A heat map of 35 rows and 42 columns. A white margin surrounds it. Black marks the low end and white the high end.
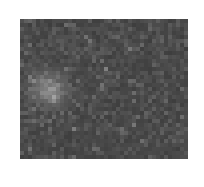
Ninth with the highest average: middle left. Odd rows or columns: none. Average level on the scale: 30%. Histogram: skewed, a long tail of high values. Bumps: one, in the middle left.
